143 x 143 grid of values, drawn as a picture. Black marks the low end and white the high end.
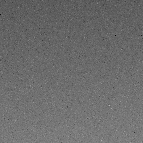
Odd rows or columns: none. Stripes: none. Slope: up to the bottom.
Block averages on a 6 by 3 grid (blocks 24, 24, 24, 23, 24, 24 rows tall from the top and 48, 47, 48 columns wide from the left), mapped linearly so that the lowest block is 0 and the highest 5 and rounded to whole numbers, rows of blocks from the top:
0 0 0 / 1 1 1 / 2 2 2 / 3 3 3 / 4 4 4 / 5 5 5
